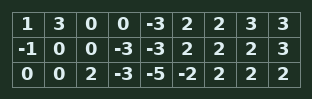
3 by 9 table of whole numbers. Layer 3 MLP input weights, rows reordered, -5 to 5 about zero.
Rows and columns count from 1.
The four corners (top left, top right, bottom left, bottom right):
1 3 0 2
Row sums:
11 2 -2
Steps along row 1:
up down same down up same up same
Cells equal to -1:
1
